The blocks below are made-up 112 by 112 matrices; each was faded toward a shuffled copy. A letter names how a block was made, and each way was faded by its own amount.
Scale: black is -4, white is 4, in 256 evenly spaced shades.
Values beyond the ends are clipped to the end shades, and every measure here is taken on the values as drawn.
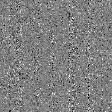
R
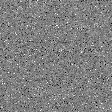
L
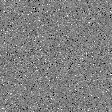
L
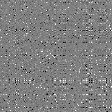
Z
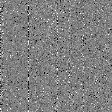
R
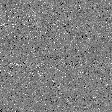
L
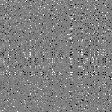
Z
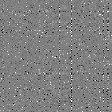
Z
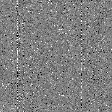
R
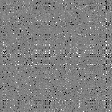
Z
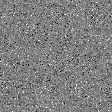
L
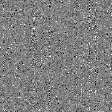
R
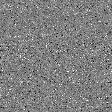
L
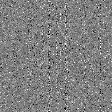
R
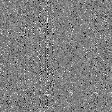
R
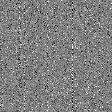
R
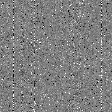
R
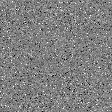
L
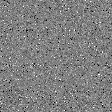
L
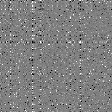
Z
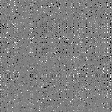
Z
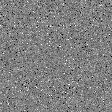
L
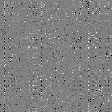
Z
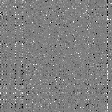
Z
